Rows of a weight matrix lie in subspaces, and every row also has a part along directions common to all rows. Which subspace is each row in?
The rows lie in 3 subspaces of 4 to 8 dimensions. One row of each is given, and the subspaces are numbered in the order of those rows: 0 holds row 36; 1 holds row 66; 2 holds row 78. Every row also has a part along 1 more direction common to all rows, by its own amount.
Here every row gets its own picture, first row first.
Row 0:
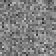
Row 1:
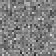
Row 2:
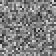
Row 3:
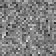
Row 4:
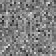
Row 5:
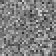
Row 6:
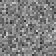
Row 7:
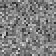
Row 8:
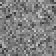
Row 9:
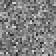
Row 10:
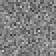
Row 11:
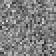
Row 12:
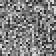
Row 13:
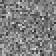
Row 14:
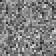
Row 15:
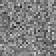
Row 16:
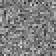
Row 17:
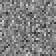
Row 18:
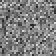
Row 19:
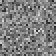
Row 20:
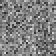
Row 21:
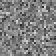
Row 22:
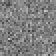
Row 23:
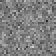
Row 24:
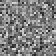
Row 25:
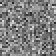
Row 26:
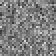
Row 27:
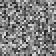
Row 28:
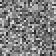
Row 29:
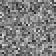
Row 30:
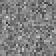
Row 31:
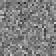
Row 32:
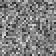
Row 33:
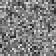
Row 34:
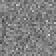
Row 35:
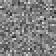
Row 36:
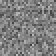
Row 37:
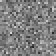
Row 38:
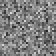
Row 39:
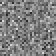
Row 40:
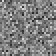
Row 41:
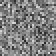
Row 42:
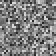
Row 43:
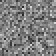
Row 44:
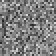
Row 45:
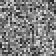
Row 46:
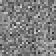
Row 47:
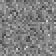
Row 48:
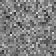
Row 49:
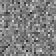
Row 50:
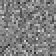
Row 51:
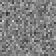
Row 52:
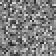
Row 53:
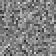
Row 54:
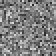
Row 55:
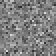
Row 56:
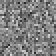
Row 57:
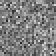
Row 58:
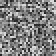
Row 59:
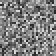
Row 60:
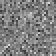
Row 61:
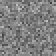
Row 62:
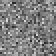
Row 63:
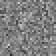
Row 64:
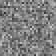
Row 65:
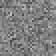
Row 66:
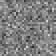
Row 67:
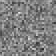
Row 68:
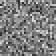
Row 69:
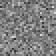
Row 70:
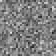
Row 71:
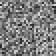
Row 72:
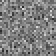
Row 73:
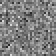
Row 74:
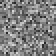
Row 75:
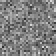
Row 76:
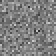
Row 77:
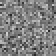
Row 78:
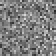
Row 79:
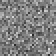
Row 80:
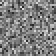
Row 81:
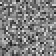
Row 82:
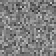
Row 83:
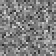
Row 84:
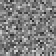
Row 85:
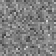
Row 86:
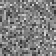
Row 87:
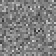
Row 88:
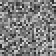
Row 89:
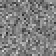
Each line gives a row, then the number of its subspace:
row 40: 0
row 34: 1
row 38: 1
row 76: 1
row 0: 0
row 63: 2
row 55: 0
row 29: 1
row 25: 2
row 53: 2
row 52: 0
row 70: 1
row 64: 0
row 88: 1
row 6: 1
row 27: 1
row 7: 1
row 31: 2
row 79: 0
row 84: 0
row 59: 2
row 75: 0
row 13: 2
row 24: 1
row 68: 0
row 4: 2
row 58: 0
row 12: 0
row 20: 1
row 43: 0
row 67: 0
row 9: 0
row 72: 0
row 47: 1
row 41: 0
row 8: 1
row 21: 2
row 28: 2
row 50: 2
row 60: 2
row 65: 0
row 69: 0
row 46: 1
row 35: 0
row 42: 0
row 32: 1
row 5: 2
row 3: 1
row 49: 2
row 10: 1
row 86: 2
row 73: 2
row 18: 1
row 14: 1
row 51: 2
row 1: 0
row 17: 2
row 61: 1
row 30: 1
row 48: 1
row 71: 1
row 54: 2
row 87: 1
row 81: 0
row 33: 0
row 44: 1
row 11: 0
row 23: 1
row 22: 0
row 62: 0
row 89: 1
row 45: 0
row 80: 0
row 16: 2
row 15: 1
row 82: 1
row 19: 1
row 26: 0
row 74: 0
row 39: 2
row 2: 1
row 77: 1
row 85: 1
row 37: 1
